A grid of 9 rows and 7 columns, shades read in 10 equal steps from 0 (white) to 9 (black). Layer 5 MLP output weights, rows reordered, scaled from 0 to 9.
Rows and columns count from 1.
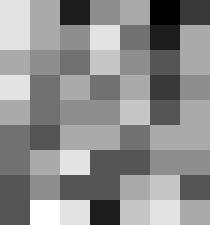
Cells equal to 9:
1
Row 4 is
1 5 3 5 3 7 4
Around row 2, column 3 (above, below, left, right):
8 5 3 1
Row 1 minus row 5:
-2 -2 4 0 1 3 4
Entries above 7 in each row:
2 1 0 0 0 0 0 0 1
